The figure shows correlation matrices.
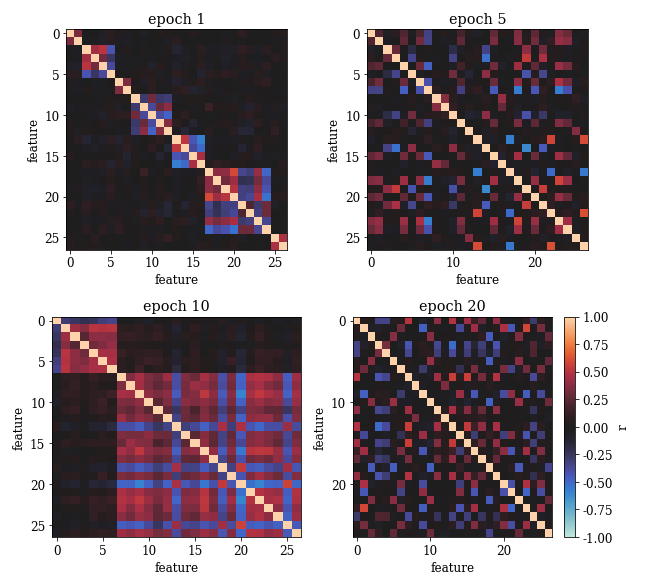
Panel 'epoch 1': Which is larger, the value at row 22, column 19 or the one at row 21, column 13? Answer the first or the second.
the second
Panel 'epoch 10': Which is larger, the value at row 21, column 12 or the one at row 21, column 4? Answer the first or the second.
the first
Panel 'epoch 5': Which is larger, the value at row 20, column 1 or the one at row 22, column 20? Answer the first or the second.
the first
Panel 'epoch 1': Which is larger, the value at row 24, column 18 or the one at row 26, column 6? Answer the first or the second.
the second
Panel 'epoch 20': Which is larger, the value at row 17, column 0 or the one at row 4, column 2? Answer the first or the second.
the first
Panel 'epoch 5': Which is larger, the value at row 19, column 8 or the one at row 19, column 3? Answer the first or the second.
the second
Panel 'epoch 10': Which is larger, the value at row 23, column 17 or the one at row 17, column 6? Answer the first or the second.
the first
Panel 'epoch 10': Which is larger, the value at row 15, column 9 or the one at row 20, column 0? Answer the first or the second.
the first
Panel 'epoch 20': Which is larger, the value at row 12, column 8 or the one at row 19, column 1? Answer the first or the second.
the first
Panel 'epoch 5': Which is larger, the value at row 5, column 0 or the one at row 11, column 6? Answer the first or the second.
the second
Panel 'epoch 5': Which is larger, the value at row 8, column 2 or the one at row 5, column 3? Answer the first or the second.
the first
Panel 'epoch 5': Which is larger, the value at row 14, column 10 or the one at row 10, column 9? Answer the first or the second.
the first
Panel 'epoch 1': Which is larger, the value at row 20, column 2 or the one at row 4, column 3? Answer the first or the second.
the second
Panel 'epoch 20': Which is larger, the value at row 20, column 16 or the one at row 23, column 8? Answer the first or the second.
the first
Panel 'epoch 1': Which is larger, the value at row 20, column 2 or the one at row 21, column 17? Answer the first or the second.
the first
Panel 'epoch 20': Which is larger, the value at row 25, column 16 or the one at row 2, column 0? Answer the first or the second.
the first
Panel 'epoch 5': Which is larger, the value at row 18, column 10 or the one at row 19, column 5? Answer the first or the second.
the first
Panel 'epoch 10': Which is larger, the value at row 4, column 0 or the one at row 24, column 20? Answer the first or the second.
the first
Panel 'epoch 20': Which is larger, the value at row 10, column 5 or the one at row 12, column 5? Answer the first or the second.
the first
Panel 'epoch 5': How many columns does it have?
27
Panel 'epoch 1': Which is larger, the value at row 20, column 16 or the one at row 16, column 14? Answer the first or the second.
the first
